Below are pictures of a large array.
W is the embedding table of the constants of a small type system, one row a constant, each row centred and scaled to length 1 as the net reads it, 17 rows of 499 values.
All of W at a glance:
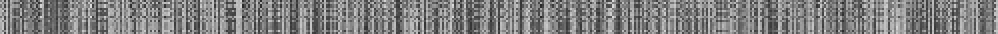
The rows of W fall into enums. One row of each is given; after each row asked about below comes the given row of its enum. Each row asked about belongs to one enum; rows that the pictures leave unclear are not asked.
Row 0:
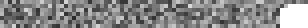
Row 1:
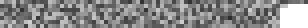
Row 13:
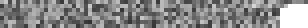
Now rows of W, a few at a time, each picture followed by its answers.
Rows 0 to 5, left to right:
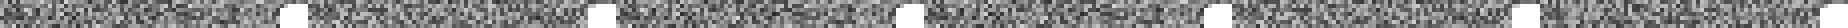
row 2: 0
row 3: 0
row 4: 1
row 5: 13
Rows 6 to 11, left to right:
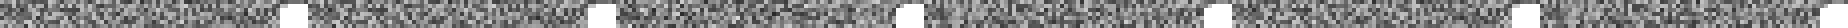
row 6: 1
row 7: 1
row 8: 0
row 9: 13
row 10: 1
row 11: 13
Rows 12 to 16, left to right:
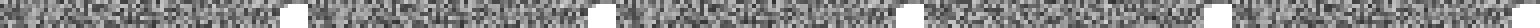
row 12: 13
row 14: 13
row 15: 1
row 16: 13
